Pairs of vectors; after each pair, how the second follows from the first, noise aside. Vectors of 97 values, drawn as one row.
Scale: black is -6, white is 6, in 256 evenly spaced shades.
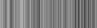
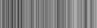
reversed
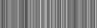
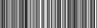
scaled up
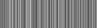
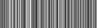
scaled up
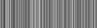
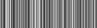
scaled up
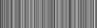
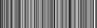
scaled up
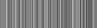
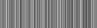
sign-scrambled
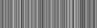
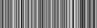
scaled up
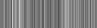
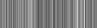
reversed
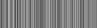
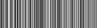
scaled up
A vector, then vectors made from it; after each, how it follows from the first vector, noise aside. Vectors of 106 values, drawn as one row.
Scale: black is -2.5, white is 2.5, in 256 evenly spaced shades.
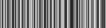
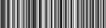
reversed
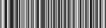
wrapped around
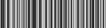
reversed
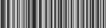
reversed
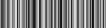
reversed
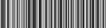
reversed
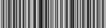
wrapped around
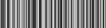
reversed
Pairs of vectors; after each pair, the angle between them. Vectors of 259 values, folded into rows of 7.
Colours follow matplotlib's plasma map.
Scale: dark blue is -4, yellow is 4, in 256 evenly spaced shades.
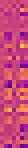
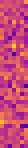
partly aligned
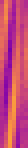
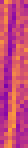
nearly parallel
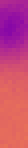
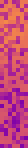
partly opposed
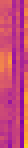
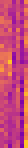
nearly parallel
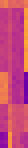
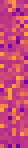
orthogonal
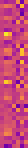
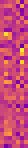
nearly parallel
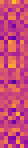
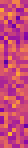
partly aligned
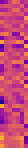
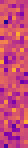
orthogonal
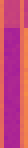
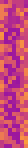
partly aligned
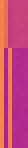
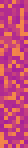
orthogonal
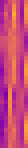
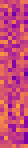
partly opposed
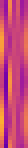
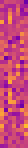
partly aligned
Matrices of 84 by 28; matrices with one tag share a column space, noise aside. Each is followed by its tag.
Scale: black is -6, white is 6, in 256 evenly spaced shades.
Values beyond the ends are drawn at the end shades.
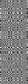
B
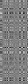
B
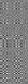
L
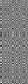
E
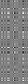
B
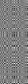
E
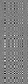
L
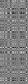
B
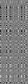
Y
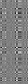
B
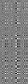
L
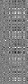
B
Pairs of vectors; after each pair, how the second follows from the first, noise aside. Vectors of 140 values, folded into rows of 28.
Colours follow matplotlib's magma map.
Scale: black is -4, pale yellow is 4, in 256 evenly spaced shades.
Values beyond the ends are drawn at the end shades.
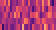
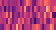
wrapped around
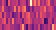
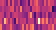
wrapped around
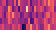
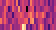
negated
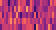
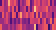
negated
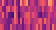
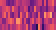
wrapped around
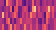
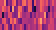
negated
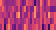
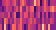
negated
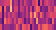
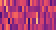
wrapped around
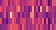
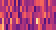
wrapped around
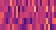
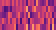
wrapped around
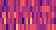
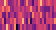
negated
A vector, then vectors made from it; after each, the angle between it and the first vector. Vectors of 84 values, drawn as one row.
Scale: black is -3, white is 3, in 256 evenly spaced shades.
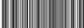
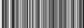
nearly parallel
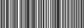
orthogonal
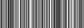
orthogonal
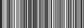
partly opposed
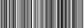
orthogonal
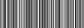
orthogonal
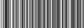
partly aligned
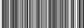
nearly parallel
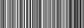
orthogonal
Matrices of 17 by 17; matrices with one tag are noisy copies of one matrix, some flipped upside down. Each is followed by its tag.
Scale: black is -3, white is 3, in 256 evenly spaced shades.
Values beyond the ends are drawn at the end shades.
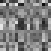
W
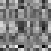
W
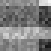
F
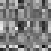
W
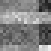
F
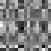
W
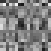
W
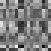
W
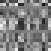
W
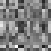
W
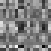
W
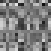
W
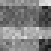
F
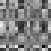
W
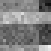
F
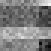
F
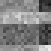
F
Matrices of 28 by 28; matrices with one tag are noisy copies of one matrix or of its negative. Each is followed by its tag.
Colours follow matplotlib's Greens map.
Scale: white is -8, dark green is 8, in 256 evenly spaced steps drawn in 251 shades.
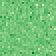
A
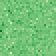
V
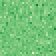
A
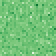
A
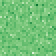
A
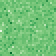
V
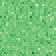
A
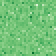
A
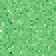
V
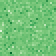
V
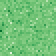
V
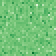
A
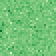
V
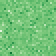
V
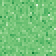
A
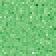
A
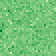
V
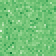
V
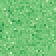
V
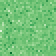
V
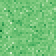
V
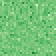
A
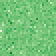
V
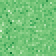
V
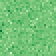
V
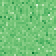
A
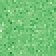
V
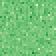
A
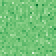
A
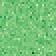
A
